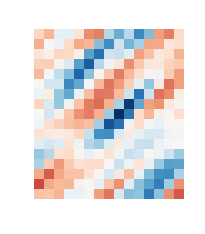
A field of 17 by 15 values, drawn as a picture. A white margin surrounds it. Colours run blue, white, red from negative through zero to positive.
The halves do not mirror each other. Streaks slant up to the right. No overall slope runs across the table.
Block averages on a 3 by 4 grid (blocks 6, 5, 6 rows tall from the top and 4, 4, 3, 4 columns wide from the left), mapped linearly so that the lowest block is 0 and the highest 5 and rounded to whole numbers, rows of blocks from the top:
3 2 3 5 | 3 4 0 4 | 5 4 2 1
